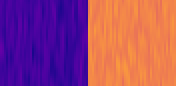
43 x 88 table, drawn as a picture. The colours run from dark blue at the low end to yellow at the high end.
The table splits into one row of 2 panels. Panel 1,1: very low, streaked downward, faint in contrast. Panel 1,2: high, streaked downward, faint in contrast.
